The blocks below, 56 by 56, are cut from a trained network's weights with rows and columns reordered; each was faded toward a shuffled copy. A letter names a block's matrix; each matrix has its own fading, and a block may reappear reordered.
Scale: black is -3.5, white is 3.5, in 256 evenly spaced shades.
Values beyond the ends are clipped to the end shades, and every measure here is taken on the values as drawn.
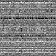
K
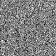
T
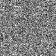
T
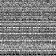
K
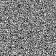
T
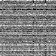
K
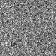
T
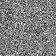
T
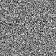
T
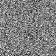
T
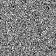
T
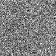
T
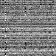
K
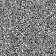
T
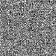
T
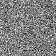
T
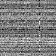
K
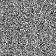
T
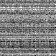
K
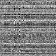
K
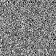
T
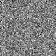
T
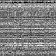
K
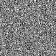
T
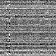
K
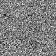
T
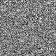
T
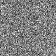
T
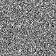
T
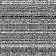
K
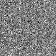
T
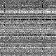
K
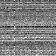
K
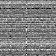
K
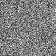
T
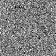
T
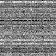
K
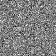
T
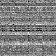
K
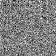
T
